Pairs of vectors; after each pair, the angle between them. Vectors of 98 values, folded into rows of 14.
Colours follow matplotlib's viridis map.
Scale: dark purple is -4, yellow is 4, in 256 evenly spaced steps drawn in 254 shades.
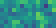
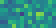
partly aligned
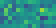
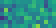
partly aligned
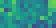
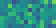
orthogonal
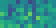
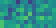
nearly parallel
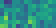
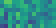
nearly opposite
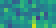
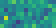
orthogonal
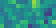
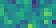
nearly opposite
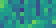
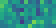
nearly parallel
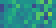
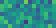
partly opposed
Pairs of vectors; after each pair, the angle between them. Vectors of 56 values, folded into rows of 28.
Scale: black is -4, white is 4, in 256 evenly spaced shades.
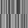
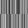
nearly parallel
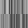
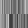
partly aligned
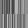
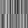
partly opposed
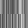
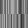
nearly opposite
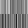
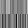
nearly parallel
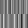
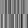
nearly parallel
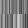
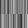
partly opposed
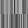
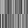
partly opposed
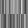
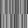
orthogonal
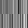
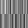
orthogonal
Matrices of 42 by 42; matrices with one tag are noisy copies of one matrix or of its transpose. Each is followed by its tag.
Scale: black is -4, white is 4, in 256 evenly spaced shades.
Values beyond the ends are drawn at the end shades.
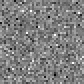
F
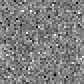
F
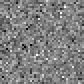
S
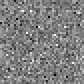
F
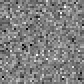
S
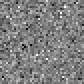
S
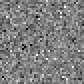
S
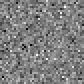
S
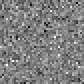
S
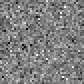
S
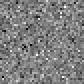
S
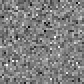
S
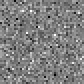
F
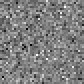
S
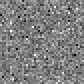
F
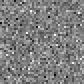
F
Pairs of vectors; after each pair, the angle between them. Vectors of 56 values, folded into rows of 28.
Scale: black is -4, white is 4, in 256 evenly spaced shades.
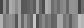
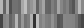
nearly opposite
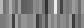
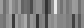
nearly parallel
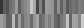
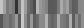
partly opposed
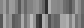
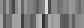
nearly opposite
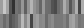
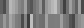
nearly opposite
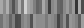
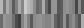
nearly parallel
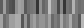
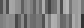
partly opposed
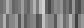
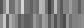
partly aligned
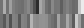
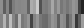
nearly opposite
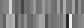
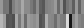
nearly opposite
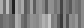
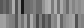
partly opposed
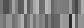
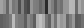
orthogonal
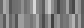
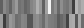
partly aligned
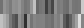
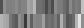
nearly parallel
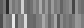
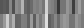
partly aligned
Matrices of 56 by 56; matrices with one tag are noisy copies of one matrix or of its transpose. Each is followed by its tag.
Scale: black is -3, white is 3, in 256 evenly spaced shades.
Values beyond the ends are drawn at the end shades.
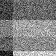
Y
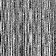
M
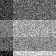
Y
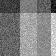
Y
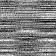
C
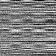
M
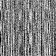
M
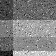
Y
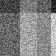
Y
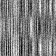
C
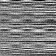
M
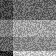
Y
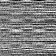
M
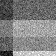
Y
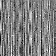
M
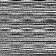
M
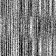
C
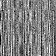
M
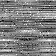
C
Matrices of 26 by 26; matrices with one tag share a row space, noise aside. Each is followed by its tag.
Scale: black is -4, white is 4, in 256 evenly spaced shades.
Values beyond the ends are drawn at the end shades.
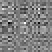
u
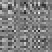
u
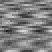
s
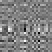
u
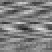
s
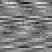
s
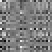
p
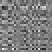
u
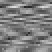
s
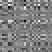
u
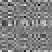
u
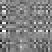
p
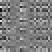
p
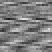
s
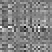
u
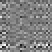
p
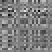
u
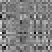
p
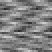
s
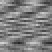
s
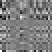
p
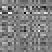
u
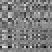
u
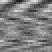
s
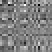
u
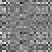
p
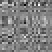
u
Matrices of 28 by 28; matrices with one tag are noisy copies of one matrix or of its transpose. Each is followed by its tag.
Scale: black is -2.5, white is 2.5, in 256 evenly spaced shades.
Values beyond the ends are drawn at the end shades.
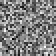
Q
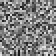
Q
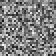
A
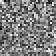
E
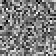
Q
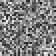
Q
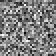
A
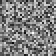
A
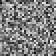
A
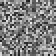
Q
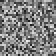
A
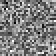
Q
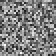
A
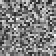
E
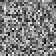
A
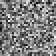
E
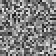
Q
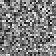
E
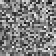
E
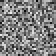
A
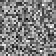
A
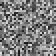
Q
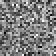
E
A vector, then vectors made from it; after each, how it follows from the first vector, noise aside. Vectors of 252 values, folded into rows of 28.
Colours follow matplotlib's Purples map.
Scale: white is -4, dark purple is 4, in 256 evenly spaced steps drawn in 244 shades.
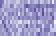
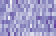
wrapped around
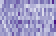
negated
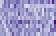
negated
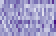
negated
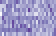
reversed
